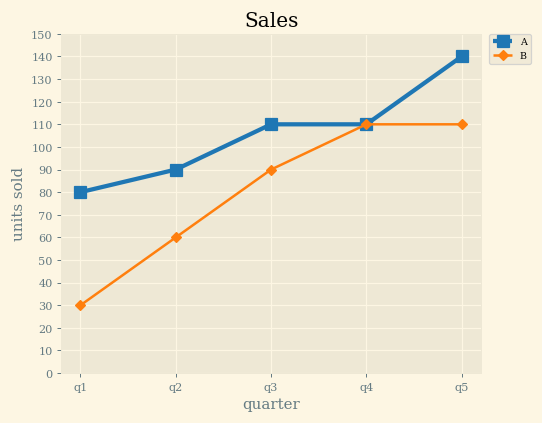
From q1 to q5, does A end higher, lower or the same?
higher
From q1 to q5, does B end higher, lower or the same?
higher
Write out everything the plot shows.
Title: Sales
x-axis: quarter, ticks q1 q2 q3 q4 q5
y-axis: units sold, ticks 0 10 20 30 40 50 60 70 80 90 100 110 120 130 140 150
Legend: A, B
Values:
A: 80 90 110 110 140
B: 30 60 90 110 110
